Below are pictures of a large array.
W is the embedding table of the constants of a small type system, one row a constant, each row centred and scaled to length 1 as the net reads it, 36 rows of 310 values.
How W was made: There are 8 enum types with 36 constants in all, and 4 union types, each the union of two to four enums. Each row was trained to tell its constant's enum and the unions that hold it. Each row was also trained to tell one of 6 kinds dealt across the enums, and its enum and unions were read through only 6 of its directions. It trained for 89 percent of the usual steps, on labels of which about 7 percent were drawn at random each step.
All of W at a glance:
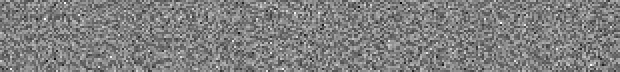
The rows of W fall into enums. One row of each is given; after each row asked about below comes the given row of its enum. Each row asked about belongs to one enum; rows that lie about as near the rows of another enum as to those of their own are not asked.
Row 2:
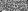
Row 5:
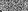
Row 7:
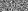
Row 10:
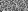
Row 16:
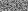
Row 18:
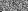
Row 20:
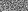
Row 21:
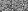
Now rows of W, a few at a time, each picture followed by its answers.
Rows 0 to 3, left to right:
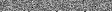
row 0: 16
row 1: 10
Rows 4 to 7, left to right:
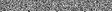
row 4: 16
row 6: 20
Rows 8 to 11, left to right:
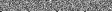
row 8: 18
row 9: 10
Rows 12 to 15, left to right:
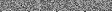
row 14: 10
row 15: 21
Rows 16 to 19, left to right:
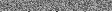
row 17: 18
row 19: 16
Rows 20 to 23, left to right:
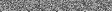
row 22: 2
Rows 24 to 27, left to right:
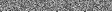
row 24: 20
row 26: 21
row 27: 5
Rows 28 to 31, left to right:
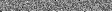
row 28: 5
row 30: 16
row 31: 7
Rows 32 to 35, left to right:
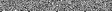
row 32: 18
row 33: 21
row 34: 5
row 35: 21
